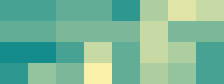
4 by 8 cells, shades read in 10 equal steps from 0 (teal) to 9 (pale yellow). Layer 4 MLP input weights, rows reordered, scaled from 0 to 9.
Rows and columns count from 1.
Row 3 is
0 0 2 7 3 7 6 2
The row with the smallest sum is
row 3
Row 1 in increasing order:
1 2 2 3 3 6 7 8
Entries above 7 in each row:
1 0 0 1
